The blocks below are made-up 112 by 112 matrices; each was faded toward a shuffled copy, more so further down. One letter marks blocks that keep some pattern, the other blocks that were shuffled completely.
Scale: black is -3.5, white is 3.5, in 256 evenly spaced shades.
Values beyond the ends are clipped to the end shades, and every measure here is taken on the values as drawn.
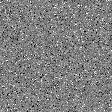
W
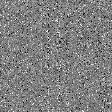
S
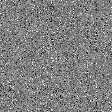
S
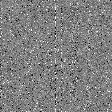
S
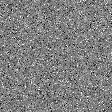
W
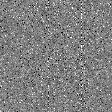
S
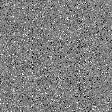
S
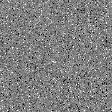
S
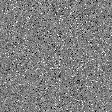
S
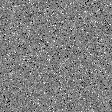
W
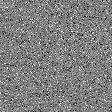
W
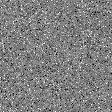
W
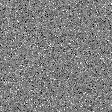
W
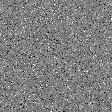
W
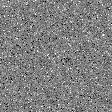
W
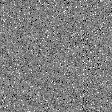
S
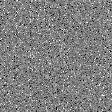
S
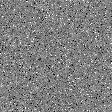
W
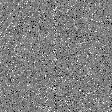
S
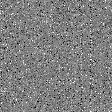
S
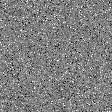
W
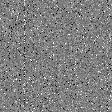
S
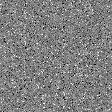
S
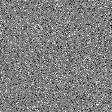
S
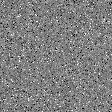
W
